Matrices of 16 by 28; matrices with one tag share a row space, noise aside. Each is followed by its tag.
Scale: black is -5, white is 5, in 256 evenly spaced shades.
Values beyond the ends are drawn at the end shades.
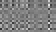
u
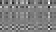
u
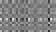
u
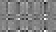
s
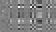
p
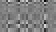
s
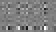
s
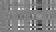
p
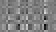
s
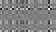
u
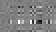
p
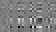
p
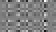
s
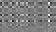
u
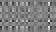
u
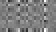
s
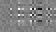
p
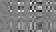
p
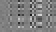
p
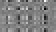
s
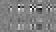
p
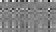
u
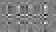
s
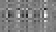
s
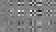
p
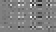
p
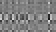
u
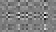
s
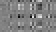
p
